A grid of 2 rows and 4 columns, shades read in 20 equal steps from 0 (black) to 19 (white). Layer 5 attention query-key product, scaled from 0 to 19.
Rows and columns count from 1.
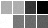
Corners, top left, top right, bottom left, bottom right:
13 0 19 7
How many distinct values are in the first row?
3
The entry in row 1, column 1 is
13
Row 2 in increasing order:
7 8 9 19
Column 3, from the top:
4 8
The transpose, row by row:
13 19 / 13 9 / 4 8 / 0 7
